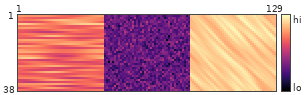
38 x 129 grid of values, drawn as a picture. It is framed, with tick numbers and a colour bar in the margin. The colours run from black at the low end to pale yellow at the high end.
It is made of 1 by 3 panels. Panel 1,1: high, streaked across. Panel 1,2: low, fine-grained. Panel 1,3: very high, slanting down to the right, faint in contrast.
